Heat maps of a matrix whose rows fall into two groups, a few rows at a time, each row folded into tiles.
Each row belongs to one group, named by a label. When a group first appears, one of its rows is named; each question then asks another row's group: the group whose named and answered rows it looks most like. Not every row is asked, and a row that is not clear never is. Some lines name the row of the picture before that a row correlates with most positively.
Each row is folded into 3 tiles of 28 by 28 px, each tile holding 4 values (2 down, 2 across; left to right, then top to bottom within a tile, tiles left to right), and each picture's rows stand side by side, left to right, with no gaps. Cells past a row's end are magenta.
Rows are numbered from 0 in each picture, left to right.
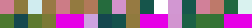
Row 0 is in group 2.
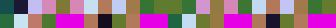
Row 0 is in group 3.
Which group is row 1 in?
2
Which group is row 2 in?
3
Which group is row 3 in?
2
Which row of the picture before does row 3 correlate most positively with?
0
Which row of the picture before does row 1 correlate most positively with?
0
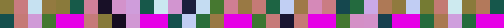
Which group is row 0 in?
3
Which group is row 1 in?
2
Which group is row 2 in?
3
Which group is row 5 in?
3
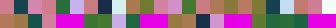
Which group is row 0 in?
2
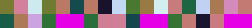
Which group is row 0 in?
3
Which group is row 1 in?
3
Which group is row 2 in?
2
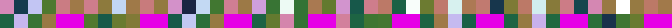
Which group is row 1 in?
2
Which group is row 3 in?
3
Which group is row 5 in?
3
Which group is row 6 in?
3
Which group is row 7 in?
2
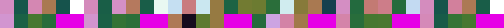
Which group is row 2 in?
2
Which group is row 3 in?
3
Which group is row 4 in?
2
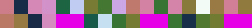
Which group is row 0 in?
2
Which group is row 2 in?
2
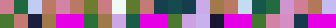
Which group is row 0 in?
2
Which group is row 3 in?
3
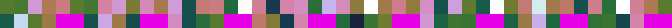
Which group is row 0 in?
3
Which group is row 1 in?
3
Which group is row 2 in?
2
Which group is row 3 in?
2
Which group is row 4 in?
2
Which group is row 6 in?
3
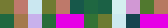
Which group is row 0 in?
3
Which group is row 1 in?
3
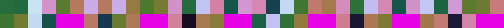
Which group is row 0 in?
3
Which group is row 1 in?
2
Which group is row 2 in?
2
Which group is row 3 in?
3
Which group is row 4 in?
2
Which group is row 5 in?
2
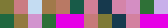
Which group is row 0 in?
3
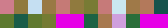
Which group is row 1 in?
3
